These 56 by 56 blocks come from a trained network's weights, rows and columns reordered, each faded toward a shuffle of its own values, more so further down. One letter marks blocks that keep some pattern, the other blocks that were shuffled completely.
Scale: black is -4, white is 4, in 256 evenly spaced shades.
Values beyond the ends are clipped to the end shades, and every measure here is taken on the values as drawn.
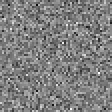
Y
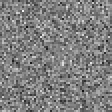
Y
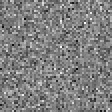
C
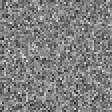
C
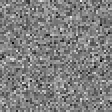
Y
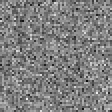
C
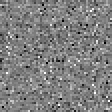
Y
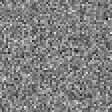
Y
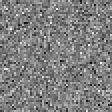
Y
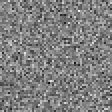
C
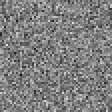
C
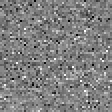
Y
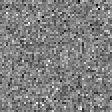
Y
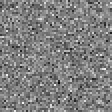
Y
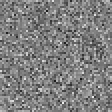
Y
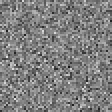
C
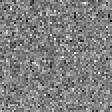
C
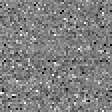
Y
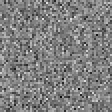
Y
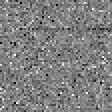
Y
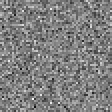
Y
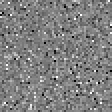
C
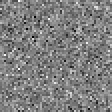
C
